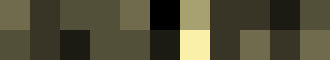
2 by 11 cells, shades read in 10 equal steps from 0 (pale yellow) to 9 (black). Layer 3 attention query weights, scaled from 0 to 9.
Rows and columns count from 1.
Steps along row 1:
up down same down up down up same up down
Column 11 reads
6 5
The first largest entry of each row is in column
6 3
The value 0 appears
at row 2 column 7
